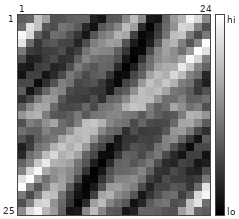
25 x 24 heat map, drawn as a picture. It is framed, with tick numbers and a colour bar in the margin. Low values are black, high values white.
Slope: none. Average level on the scale: 40%. Grain: diagonal, up to the right. Symmetry: a half turn. Odd rows or columns: none.
